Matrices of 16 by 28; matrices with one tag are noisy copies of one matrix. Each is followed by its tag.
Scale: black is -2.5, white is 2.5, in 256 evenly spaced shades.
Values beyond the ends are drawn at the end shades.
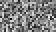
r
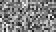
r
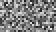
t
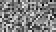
r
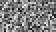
r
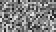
r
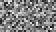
t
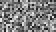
r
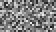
t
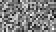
r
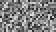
r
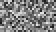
t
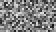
t
